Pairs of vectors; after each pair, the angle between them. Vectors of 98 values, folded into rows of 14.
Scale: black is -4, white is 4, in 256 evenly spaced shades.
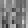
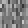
partly aligned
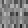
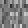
nearly opposite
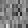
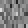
partly opposed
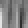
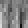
nearly parallel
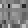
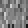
orthogonal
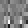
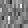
partly aligned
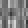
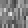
partly opposed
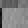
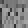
partly aligned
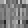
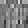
nearly parallel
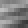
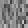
orthogonal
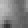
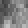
nearly opposite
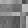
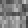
nearly opposite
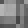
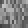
partly aligned
